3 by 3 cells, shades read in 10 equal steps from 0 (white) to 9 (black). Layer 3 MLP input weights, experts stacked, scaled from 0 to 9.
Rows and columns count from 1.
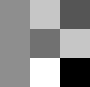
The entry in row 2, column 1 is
4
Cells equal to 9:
1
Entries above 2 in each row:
2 2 2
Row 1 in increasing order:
2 4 6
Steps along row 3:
down up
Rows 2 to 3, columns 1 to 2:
4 5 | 4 0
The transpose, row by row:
4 4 4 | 2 5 0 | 6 2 9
